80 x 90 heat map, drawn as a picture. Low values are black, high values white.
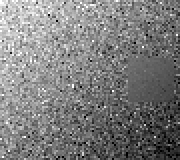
Odd patch: calmer, in the middle right. Mirror symmetry: none. Slope: up to the top left. Stripes: none.
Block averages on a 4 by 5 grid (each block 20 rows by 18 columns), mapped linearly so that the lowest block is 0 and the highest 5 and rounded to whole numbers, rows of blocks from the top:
54432
44321
43211
32110
